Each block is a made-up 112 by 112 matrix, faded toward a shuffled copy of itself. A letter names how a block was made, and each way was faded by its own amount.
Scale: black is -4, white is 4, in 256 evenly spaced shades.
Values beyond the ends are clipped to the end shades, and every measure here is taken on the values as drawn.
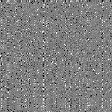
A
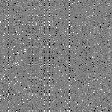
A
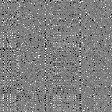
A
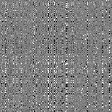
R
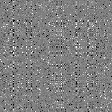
A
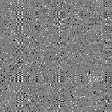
A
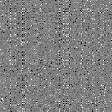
A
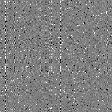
A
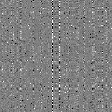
R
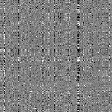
R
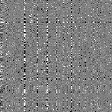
R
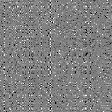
A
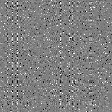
A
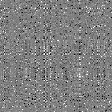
A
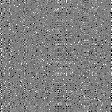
A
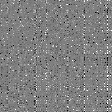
A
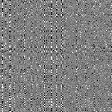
R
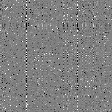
A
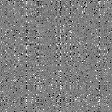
A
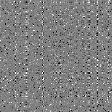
A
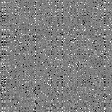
A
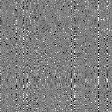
R
